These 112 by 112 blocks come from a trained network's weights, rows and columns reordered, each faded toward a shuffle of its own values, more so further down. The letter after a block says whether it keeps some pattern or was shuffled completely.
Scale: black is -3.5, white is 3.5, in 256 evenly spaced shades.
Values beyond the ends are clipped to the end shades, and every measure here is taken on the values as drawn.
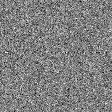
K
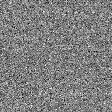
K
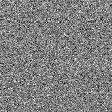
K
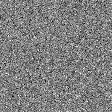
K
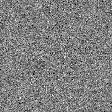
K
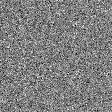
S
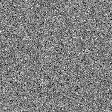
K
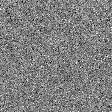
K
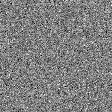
K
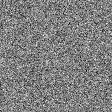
S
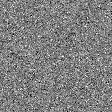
S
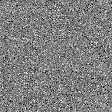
K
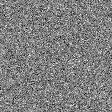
S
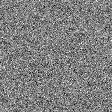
S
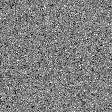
S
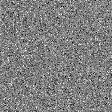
K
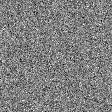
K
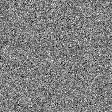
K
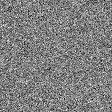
S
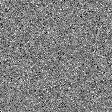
K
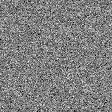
K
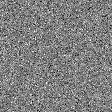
K
